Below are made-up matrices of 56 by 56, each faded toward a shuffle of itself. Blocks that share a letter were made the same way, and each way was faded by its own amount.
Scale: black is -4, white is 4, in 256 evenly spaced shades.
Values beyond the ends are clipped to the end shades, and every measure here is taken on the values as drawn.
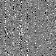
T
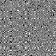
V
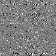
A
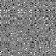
V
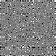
V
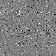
A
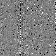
T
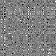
V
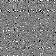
A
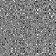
V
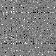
A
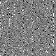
T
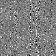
T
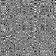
V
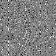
T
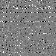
A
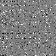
A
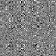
V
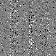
T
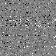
A
